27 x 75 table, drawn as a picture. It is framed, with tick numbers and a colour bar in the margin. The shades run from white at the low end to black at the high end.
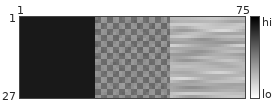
It is made of 1 by 3 panels. Panel 1,1: very high, flat. Panel 1,2: middling, checkered. Panel 1,3: low, streaked across.
